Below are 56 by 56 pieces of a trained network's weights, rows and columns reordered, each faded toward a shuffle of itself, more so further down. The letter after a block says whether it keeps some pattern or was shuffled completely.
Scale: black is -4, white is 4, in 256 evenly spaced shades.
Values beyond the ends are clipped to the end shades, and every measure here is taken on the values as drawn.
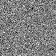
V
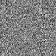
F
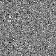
F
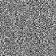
F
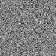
F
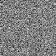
F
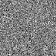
F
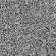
F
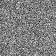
V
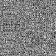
F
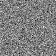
V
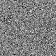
V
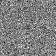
F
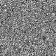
F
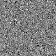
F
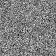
V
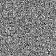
F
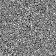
V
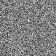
V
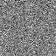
F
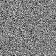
F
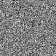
F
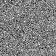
V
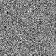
F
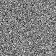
V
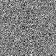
F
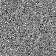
V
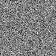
V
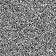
V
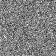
V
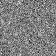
F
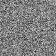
F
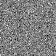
V
